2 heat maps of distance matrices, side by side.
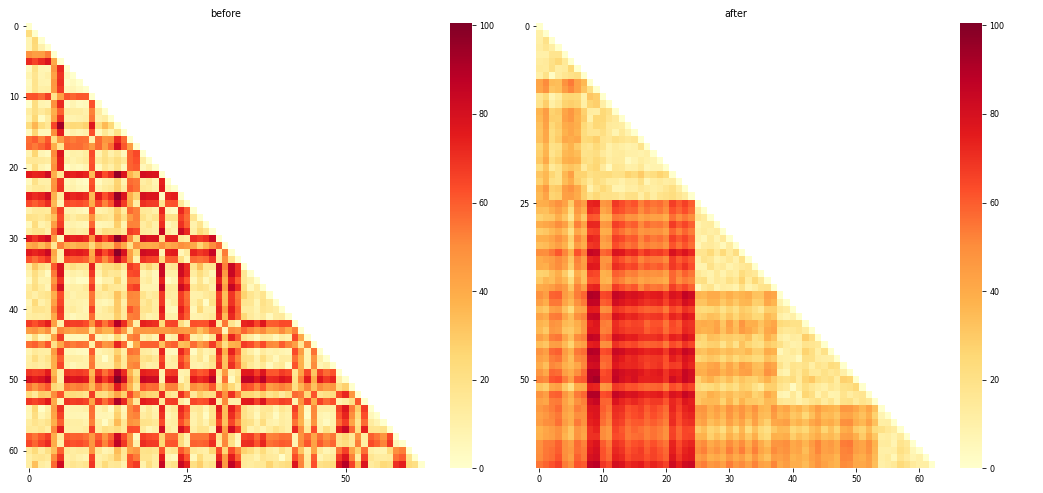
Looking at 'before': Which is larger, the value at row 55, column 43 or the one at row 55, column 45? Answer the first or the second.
the second
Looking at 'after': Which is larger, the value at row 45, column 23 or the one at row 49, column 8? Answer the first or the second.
the second
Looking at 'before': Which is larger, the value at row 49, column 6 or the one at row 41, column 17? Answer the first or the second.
the first
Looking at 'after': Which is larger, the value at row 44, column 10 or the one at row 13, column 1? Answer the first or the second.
the first
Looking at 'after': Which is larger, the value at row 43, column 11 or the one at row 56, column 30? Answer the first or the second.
the first
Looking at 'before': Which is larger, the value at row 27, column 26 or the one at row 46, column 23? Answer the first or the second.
the first
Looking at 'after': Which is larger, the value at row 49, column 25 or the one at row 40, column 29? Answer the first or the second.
the first
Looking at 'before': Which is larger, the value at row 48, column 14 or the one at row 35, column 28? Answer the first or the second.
the first
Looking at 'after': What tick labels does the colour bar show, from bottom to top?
0, 20, 40, 60, 80, 100
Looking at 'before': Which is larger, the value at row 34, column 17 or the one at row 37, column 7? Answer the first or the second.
the first
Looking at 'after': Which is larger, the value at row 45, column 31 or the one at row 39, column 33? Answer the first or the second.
the second
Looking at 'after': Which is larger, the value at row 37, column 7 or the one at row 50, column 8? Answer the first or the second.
the second
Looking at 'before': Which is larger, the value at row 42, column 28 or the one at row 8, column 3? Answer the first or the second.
the first
